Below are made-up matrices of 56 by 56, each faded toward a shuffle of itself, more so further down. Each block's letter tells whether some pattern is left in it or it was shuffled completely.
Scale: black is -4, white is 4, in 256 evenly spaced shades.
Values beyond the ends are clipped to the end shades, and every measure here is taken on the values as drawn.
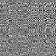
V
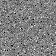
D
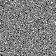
D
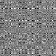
V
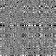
V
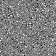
D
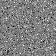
D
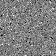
D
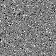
D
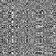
V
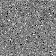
D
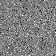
D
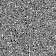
D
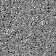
D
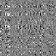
V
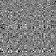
V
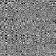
V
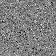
D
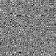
V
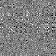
V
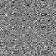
V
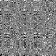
V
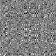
V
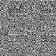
V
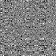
V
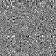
V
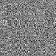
V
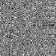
V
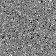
D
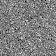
D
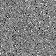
D
